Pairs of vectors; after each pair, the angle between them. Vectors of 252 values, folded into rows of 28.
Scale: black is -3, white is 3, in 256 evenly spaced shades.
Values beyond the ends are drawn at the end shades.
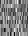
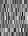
partly opposed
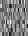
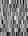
orthogonal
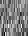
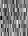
orthogonal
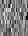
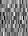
partly opposed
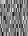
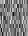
nearly parallel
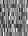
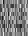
nearly parallel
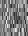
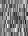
nearly parallel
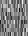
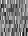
partly opposed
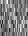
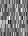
orthogonal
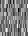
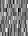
nearly parallel
